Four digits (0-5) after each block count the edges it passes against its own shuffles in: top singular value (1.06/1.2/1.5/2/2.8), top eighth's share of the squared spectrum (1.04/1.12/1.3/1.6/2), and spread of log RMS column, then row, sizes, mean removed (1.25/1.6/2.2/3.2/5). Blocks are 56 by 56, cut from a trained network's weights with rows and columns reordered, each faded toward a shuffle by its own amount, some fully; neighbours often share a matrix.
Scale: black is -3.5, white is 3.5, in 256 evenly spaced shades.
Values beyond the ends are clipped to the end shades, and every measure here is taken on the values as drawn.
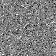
2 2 0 1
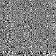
3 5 2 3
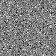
1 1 0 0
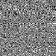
3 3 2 2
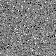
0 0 0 0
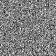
1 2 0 0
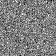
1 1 0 0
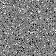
0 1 0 0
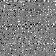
3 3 0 2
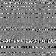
4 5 1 4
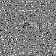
3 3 0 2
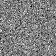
0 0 0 0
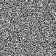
0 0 0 0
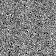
0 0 0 0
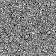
0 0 0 0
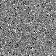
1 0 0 0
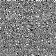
2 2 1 1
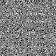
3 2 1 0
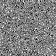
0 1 0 0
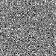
3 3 1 2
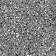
1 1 1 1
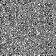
2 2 0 1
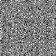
2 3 1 2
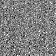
2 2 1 1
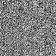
2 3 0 1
